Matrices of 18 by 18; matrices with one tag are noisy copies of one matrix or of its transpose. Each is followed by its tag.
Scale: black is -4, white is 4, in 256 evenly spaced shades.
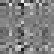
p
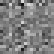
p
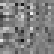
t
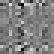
p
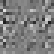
p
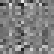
p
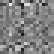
p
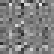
p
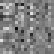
t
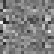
p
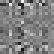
p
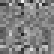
p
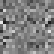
p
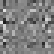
p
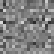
p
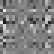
p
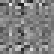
p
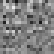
t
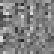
t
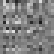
t
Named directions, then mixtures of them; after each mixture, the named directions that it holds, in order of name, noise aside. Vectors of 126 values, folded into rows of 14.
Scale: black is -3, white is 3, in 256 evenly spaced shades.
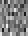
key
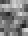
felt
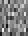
key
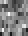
felt, key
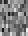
felt, key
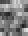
felt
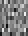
key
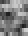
felt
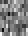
felt, key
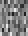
key
